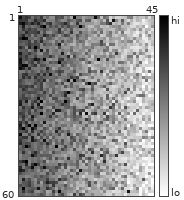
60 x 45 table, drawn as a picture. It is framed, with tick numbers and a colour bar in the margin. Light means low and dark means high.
The ninth with the highest average is the top left. The values follow a bell shape. No regular stripes run through it. No row or column stands out. Values rise toward the left. The bottom right is the ninth with the lowest average.
